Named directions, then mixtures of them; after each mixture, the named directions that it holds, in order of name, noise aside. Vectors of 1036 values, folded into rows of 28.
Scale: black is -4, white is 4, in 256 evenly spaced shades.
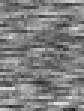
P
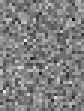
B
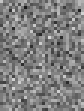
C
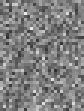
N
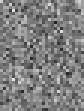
B, C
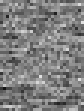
C, P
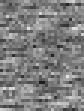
B, P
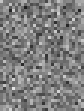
C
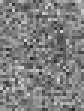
B, C, P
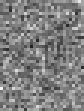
C, N, P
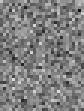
C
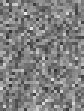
N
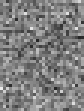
B, N, P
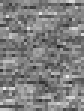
B, P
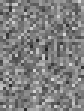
C, N
